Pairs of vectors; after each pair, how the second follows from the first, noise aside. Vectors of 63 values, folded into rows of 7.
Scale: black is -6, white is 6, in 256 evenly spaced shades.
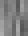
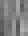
negated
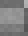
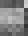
scaled up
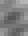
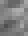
wrapped around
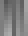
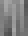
negated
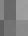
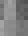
negated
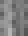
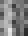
scaled up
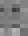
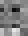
scaled up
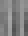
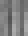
negated
